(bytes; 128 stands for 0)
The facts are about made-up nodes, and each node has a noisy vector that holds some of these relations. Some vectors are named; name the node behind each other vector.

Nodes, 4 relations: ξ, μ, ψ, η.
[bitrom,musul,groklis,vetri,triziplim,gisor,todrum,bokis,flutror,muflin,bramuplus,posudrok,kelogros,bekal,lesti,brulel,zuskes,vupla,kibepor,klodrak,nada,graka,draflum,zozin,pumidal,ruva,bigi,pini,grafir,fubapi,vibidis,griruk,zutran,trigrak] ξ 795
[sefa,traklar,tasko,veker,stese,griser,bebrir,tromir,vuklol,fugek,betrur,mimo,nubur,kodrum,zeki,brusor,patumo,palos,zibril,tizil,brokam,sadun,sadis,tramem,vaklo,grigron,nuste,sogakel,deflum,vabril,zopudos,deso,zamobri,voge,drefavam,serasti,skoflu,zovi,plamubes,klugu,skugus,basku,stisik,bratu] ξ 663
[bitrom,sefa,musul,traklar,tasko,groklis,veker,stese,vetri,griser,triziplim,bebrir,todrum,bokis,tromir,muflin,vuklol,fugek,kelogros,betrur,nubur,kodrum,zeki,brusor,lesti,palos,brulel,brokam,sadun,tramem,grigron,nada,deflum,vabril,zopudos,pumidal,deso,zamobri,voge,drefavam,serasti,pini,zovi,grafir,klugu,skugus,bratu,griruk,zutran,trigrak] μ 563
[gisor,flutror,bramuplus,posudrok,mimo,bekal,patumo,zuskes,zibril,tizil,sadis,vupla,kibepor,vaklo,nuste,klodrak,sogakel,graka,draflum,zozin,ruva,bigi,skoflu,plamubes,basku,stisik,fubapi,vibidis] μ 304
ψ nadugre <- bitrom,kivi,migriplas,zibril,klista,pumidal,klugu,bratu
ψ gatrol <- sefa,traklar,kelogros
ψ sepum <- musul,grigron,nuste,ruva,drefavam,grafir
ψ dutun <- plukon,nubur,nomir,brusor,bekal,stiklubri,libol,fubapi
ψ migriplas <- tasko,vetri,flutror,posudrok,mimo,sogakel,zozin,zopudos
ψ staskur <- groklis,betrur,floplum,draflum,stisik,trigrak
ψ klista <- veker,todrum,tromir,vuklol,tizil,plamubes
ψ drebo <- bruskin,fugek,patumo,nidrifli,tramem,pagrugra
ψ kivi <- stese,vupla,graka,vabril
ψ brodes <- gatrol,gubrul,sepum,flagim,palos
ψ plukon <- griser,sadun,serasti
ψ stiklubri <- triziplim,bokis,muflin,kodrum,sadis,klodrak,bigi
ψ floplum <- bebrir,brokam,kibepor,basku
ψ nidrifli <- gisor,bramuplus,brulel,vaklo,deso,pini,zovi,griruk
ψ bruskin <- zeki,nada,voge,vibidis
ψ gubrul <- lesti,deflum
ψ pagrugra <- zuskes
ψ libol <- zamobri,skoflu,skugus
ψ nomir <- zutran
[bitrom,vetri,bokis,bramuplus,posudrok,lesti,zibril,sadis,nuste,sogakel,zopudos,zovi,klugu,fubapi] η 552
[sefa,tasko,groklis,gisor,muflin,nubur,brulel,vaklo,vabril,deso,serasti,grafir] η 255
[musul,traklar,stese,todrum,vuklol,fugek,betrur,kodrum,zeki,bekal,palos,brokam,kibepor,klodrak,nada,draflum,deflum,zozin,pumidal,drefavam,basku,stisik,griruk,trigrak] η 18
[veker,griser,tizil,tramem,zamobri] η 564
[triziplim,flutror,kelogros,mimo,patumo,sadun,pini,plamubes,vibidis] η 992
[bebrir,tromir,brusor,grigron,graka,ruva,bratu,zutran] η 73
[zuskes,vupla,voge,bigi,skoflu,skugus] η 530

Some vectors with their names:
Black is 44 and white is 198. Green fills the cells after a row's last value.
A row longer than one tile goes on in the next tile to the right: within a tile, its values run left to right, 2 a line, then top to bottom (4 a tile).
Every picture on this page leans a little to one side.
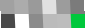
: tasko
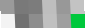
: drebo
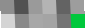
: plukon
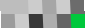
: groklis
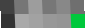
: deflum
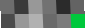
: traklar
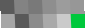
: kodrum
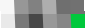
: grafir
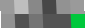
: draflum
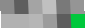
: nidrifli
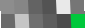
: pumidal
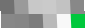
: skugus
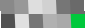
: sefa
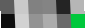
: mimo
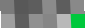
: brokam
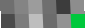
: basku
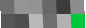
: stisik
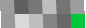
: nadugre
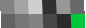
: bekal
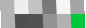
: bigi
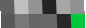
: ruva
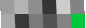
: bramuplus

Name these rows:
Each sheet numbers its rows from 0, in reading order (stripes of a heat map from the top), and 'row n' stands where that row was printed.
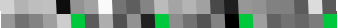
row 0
vaklo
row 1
flutror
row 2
vibidis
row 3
lesti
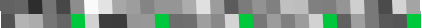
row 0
tromir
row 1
gisor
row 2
skoflu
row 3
voge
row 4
zozin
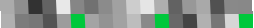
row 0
bitrom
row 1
sepum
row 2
sadis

